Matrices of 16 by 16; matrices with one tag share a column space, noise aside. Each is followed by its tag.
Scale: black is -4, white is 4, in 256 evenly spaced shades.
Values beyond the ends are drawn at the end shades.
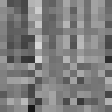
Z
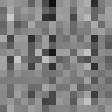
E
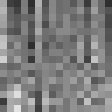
Z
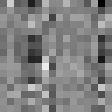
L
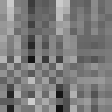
Z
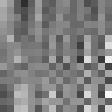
Z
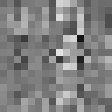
E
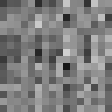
L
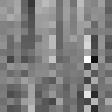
Z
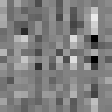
E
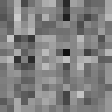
E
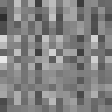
E
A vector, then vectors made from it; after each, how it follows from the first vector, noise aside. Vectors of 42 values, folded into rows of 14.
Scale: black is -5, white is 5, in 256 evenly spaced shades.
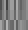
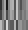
scaled up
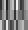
scaled up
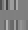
partly zeroed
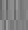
shrunk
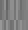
shrunk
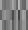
wrapped around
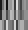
scaled up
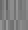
shrunk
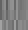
shrunk
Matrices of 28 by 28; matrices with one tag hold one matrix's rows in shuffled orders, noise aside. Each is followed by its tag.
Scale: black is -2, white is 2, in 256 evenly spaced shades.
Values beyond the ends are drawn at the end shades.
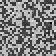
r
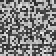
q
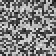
q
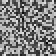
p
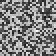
r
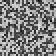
p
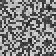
r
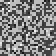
r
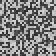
p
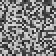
r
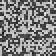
q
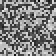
q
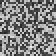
p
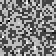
r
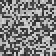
q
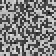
p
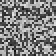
q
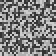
q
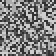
p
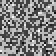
p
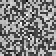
p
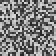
p
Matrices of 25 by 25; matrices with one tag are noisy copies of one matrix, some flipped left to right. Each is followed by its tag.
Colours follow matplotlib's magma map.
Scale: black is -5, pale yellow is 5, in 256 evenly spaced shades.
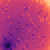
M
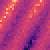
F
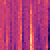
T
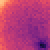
M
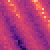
F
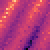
F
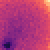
M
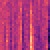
T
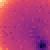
M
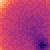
M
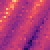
F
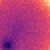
M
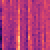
T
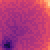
M
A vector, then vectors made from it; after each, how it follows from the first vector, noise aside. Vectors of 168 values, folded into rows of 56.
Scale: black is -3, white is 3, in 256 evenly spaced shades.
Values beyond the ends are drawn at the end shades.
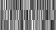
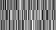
sign-scrambled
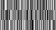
sign-scrambled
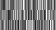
reversed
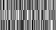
sign-scrambled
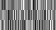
reversed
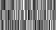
reversed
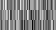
sign-scrambled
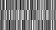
sign-scrambled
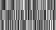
reversed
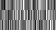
reversed
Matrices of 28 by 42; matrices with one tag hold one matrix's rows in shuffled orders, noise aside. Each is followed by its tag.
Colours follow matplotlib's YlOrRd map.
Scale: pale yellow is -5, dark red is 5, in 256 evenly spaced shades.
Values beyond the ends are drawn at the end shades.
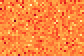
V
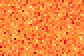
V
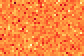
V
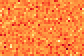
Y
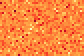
V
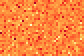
V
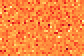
Y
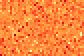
V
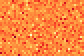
V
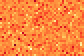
V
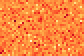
V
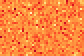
V
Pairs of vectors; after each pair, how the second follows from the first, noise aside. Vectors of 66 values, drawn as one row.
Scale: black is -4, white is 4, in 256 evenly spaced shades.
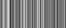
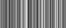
wrapped around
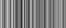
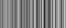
reversed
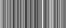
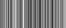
reversed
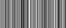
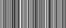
wrapped around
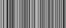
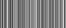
sign-scrambled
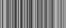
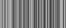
reversed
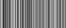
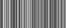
negated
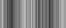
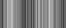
negated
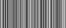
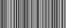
wrapped around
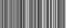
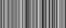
negated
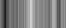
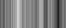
wrapped around
